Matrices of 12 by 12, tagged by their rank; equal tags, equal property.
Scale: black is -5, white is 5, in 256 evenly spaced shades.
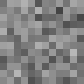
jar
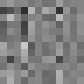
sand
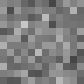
jar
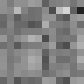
sand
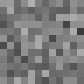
jar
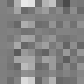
sand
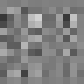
sand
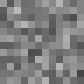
jar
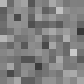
jar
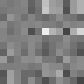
sand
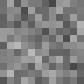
jar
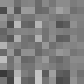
sand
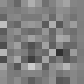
sand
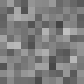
jar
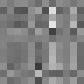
sand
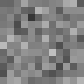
jar
